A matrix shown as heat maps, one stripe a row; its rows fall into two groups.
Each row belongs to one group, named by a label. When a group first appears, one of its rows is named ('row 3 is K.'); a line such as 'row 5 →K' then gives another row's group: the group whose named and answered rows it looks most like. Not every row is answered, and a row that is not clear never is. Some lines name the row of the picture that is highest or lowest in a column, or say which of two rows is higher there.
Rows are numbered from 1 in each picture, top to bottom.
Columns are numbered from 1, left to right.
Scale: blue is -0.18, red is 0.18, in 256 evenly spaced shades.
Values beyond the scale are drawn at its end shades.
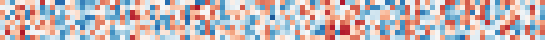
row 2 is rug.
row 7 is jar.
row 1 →jar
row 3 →rug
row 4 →rug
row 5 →jar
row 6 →jar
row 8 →rug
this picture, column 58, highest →4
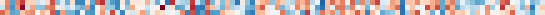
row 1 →jar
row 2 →jar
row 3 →jar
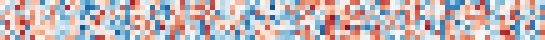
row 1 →rug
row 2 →rug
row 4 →rug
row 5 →jar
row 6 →jar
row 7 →jar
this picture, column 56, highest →7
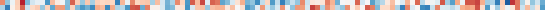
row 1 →rug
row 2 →rug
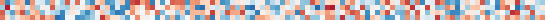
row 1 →rug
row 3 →rug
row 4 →jar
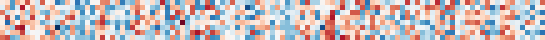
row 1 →jar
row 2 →jar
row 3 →rug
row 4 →jar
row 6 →jar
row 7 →rug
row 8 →jar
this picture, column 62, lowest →3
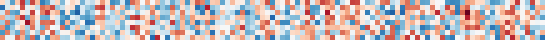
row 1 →rug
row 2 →jar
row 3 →jar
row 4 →rug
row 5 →jar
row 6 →rug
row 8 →rug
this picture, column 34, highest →6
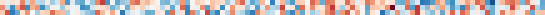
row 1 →rug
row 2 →rug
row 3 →jar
